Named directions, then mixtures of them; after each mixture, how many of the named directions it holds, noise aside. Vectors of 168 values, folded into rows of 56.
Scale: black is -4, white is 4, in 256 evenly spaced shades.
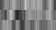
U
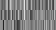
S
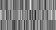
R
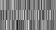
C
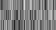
three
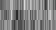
three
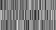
two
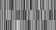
three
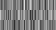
two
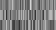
two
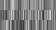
two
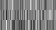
three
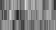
one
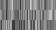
three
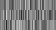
two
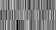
two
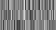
three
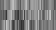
two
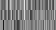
one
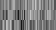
three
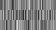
one
